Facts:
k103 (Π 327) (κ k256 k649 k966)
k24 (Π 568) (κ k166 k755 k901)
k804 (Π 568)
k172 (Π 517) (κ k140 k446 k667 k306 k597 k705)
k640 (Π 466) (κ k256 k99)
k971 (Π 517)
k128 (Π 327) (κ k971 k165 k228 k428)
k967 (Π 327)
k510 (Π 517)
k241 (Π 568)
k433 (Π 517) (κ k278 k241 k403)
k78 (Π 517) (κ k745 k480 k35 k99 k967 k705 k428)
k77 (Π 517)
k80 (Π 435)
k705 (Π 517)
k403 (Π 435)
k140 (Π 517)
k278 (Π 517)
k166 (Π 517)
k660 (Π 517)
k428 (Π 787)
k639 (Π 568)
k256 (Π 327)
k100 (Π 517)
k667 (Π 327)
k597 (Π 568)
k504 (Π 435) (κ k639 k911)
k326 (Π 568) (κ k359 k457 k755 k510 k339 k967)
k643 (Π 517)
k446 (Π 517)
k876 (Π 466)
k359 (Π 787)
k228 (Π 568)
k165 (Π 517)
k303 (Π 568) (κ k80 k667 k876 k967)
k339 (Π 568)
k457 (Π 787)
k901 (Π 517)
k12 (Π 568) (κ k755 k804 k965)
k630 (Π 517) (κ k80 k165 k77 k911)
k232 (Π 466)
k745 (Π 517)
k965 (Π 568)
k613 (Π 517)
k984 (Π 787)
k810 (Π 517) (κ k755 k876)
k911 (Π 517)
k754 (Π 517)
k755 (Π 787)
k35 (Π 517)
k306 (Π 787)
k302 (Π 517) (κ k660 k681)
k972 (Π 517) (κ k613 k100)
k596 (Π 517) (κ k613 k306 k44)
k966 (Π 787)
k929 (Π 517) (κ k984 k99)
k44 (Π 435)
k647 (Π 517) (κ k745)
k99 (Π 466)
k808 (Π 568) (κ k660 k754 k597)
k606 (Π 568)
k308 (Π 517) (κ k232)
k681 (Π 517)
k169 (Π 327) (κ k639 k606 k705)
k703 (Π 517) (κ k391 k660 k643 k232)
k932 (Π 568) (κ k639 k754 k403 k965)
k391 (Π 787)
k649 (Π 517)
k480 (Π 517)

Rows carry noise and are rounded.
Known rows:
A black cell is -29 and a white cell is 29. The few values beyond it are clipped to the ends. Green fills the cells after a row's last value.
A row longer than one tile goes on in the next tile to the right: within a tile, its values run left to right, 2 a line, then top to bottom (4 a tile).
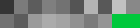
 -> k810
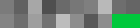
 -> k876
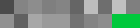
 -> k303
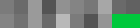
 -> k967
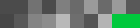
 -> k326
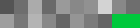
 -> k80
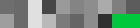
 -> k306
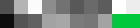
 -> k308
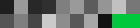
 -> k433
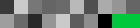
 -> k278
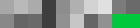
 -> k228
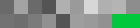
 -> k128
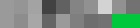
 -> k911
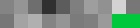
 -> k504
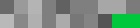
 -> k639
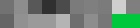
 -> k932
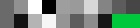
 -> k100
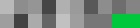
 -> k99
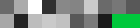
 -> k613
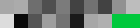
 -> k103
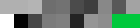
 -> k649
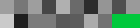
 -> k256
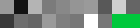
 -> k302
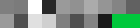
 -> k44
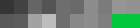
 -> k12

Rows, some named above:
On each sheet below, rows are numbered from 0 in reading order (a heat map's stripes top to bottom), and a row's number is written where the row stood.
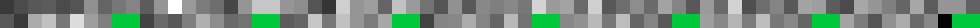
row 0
k24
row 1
k232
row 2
k647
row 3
k808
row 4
k597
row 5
k597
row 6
k403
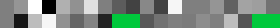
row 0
k100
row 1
k660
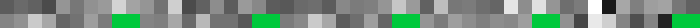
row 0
k169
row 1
k597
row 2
k169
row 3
k630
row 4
k44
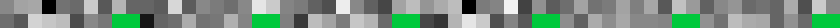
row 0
k596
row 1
k703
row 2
k929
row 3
k972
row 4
k78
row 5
k172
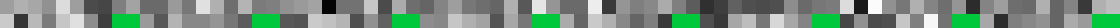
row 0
k984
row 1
k745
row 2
k596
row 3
k172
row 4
k306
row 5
k24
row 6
k681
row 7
k640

